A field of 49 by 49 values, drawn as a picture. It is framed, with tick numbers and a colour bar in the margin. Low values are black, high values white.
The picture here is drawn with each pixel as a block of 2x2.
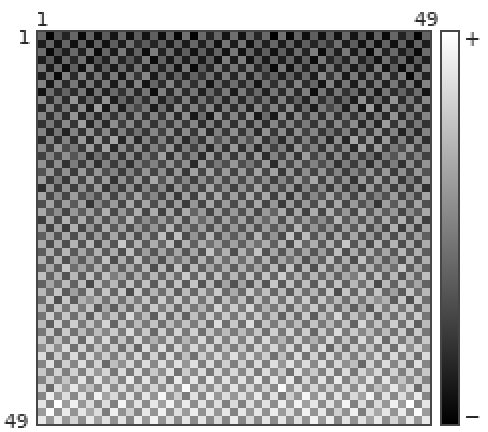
It is mirror symmetric from left to right. No row or column stands out. Values rise toward the bottom. Overall the values sit about 50% of the way up the scale. A checkerboard runs through the table.
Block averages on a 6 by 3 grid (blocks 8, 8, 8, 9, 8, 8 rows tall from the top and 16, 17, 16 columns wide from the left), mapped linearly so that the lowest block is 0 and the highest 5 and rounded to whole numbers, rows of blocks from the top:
0 0 0 | 1 1 1 | 2 2 2 | 3 3 3 | 4 4 4 | 5 5 5
